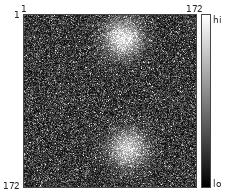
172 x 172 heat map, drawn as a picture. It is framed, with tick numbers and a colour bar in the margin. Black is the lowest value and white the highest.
No overall slope runs across the table. Two bumps rise from the field. On average the colour sits 30% of the way up the scale. No row or column stands out.
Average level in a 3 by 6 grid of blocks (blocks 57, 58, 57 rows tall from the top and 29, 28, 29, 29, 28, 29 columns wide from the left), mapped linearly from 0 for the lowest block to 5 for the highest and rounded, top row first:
001510 / 000000 / 000410
